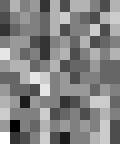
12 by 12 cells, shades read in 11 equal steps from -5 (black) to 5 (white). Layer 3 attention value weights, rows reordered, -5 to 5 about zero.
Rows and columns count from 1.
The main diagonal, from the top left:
-1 0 0 -2 -3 2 1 1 0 0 3 -2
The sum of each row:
3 5 -2 -4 6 1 4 4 0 3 0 0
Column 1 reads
-1 -2 -3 0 4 1 -1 1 2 3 1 5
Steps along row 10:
down same same up down up up down up up down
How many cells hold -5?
1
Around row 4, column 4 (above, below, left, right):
0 0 1 -3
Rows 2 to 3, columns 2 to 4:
0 1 0 / -1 0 0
